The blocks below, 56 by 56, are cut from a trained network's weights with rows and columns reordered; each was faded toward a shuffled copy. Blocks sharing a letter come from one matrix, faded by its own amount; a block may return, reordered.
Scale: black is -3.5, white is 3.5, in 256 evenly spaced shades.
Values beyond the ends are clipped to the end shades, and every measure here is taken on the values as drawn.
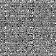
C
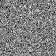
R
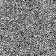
R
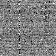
C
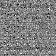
C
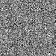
R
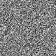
R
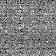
C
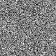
R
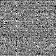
C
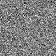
R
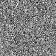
R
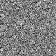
R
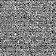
C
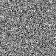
R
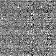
C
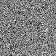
R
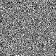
R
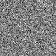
R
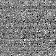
C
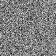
R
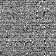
C
